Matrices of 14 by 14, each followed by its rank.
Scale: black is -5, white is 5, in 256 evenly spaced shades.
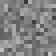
full rank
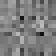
three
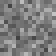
full rank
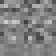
three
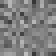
three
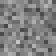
full rank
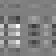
one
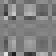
one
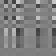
one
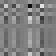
one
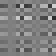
one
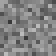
full rank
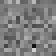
three
